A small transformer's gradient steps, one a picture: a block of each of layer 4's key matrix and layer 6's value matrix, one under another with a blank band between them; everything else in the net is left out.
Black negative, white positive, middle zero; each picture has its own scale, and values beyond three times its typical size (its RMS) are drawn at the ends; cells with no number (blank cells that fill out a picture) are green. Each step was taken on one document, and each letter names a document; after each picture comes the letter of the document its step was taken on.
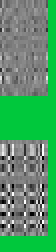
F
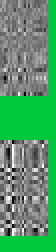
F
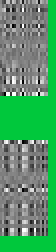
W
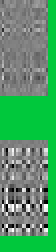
F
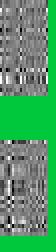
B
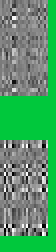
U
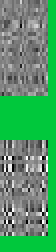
F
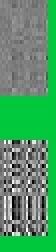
U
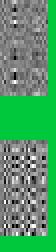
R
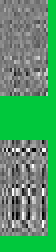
R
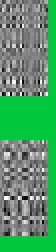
W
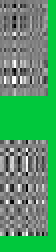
W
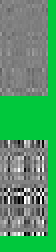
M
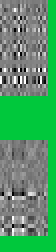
B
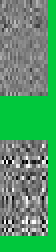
R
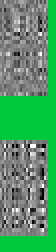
R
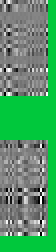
M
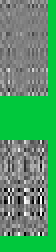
M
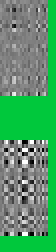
W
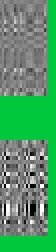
R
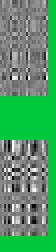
F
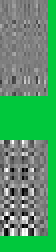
B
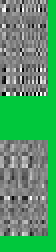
W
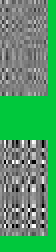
R
